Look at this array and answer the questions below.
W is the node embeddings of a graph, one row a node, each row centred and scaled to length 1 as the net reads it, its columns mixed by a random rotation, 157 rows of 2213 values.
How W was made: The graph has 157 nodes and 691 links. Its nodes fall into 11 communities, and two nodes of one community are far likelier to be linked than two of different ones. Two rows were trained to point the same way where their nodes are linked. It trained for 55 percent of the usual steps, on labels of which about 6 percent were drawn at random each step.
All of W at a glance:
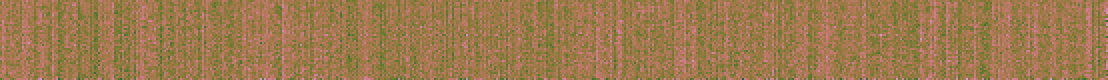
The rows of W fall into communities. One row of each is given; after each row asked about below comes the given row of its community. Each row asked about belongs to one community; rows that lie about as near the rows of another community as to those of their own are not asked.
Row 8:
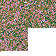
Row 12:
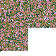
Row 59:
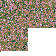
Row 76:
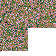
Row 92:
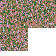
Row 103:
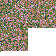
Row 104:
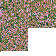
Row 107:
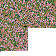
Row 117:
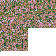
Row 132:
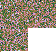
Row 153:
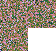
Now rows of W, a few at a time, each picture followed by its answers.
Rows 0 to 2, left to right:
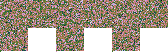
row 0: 132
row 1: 103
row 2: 117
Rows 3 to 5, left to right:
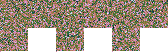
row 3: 153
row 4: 76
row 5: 92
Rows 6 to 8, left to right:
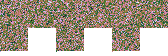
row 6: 12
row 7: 104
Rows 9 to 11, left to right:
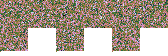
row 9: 107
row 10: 12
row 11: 92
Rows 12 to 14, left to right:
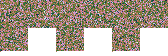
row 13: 59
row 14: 8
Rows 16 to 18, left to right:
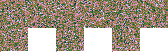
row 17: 12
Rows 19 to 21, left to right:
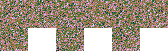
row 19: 76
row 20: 104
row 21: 76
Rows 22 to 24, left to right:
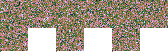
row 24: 8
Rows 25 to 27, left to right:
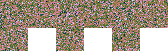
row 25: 59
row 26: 92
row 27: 76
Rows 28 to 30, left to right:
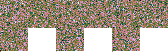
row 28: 8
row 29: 8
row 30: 92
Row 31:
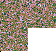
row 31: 76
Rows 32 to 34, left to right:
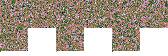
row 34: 76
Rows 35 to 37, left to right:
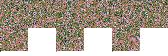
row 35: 8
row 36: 76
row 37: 92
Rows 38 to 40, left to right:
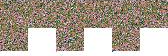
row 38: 59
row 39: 12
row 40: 132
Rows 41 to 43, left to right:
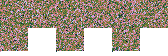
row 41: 103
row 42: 104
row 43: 117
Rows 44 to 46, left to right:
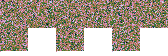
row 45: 104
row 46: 12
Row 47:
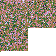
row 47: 107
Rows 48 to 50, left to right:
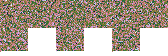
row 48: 92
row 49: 153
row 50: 153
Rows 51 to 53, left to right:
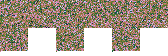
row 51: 12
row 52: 132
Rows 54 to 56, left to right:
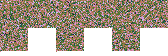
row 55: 104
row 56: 132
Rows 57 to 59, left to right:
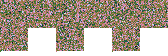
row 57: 107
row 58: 76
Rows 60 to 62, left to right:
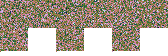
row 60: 92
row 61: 132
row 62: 153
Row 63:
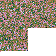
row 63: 153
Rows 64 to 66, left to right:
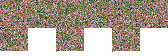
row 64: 153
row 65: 132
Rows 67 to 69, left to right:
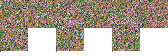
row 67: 104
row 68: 117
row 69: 117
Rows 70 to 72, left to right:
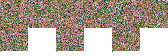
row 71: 117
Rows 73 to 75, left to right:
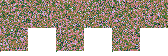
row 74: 117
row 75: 104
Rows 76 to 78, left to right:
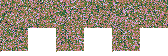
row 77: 107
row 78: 107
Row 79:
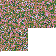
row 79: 104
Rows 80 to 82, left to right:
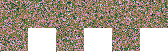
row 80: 8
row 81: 76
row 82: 8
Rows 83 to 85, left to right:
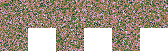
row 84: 104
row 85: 92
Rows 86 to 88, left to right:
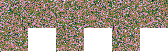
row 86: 132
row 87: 76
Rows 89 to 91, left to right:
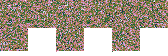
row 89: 12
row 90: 12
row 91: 132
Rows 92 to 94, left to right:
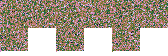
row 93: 104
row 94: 92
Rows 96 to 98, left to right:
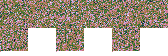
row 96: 59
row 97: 107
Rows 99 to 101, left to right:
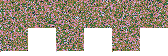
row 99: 153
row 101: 92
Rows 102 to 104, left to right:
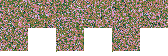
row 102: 153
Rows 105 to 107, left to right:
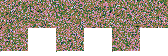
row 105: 92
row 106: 59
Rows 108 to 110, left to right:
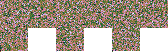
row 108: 104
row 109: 153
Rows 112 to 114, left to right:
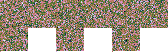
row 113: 59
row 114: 59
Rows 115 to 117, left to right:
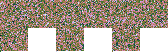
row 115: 104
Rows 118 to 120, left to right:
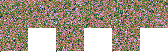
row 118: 59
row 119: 117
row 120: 92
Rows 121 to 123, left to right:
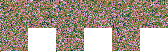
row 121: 132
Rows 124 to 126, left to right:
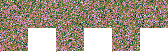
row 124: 59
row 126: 103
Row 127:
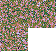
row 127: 92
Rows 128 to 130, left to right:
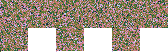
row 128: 104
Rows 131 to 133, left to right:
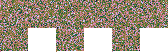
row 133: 153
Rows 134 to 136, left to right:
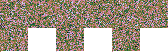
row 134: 117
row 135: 107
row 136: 59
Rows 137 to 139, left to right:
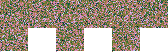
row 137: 132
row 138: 8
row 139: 107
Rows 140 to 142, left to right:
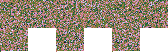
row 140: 117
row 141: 12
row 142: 117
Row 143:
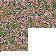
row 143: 107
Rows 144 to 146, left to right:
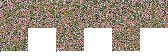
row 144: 104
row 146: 12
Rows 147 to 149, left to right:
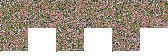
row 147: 132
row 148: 117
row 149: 76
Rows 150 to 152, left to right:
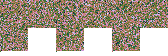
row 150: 59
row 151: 76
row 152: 117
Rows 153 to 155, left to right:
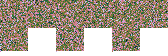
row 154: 153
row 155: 59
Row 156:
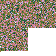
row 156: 8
